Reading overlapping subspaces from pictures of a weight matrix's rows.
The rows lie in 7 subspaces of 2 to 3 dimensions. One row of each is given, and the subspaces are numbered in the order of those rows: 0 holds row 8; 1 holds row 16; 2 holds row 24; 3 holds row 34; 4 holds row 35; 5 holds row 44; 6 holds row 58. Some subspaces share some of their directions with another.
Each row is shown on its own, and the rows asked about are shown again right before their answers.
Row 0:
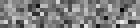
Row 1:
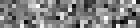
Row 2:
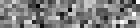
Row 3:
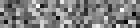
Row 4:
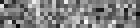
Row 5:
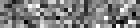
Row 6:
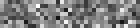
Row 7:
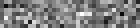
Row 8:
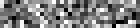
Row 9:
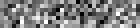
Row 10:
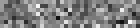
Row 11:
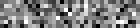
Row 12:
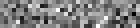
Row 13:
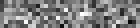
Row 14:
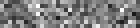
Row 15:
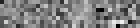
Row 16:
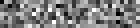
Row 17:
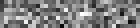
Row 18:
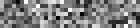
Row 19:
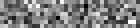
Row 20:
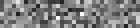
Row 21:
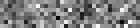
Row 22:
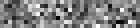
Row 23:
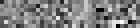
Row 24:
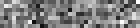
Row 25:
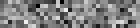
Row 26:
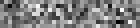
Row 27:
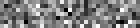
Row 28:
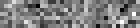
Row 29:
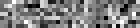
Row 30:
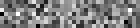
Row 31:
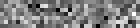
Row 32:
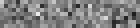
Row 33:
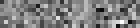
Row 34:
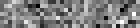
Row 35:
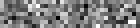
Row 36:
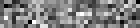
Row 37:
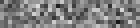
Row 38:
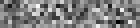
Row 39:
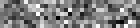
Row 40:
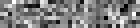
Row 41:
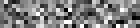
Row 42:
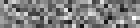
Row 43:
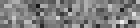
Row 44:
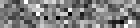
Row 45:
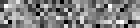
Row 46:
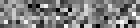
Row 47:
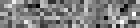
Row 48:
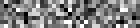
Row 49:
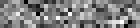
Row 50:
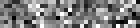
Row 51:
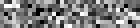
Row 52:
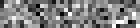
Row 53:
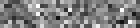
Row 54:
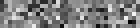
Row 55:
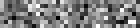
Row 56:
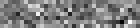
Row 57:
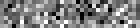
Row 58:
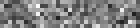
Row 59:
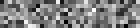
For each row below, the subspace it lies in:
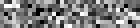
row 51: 1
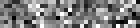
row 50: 2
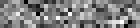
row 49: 5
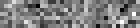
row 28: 3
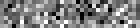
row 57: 0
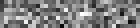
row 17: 2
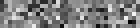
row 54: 4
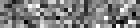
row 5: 3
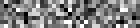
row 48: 4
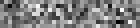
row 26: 1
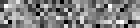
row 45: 2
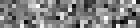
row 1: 2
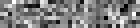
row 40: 3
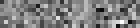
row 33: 6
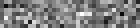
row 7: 2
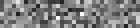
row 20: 5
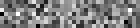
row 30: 5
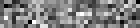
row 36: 2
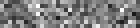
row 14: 6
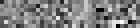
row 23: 6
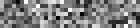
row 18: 5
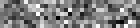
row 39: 5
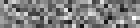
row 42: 4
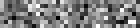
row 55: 4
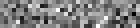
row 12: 0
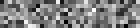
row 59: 1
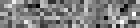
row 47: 3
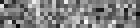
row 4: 6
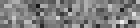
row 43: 2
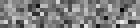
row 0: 5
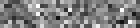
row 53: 6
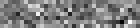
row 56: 5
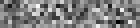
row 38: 1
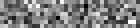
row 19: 4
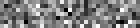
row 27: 4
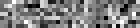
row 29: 3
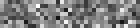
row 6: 1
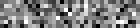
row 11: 4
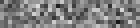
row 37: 1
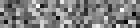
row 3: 5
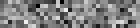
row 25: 1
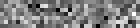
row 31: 0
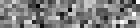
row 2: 2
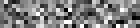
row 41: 4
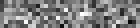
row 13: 2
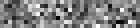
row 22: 1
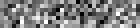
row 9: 0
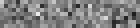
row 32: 0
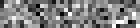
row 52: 0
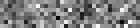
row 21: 0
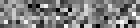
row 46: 0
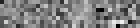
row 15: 6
